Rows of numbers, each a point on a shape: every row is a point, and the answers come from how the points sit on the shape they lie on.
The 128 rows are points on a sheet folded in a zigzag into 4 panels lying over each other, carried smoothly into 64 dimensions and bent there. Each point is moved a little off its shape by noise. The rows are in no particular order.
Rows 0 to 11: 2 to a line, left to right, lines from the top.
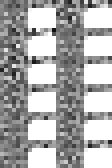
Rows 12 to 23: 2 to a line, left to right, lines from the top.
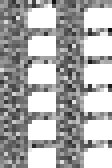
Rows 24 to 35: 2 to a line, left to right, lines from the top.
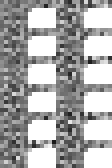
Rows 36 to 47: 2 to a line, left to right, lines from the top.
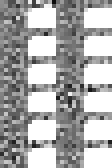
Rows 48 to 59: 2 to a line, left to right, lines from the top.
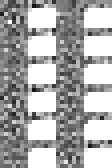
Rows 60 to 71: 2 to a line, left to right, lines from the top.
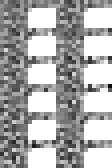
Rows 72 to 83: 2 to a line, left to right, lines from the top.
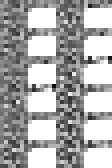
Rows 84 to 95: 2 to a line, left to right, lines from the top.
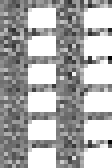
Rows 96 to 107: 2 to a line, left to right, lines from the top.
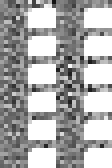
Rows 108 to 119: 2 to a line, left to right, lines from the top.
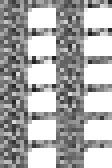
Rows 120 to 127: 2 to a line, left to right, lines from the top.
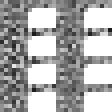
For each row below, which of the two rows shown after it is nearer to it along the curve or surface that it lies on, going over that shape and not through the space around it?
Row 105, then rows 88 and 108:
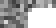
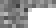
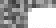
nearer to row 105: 108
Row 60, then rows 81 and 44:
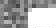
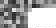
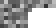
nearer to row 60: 81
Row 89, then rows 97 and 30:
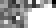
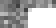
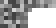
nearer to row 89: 30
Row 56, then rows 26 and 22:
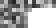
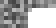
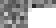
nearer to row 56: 26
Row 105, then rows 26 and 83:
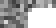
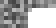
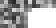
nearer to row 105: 83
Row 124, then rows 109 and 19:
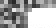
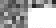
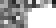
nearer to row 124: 19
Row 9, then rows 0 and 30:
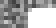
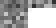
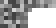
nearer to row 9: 30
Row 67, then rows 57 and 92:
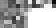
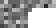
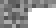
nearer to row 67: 92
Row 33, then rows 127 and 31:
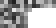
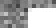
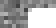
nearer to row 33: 31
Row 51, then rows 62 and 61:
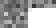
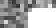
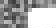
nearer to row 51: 61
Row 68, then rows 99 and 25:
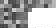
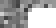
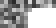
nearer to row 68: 25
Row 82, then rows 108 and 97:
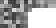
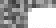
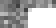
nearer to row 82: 108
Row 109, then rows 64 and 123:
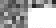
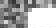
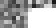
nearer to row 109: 123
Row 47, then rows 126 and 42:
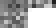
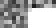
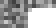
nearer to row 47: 126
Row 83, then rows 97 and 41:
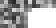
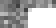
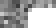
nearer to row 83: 41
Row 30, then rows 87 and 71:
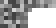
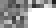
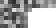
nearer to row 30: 71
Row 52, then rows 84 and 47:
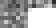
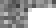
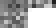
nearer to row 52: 84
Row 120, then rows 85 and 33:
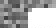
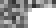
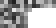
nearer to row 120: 85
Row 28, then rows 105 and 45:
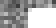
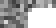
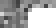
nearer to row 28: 45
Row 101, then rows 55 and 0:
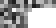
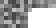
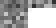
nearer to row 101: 55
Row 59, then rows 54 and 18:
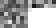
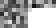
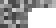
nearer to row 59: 54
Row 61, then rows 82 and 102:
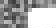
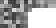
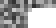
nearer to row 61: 102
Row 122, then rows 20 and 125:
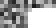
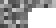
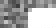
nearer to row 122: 125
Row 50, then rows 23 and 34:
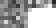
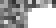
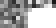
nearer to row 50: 34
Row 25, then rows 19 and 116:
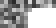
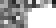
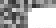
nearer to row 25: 19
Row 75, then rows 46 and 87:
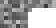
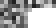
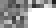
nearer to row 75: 46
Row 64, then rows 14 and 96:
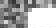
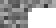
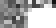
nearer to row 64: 14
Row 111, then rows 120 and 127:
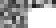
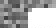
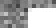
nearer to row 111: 127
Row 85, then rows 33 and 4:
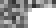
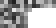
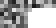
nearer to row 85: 4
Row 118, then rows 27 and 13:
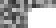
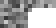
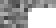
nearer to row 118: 13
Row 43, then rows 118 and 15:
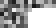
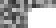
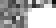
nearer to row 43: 118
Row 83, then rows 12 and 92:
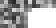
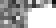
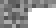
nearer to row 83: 12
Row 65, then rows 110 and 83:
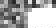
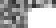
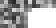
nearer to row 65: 83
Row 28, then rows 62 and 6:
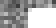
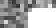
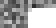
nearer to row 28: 6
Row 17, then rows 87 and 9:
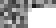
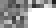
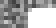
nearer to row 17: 87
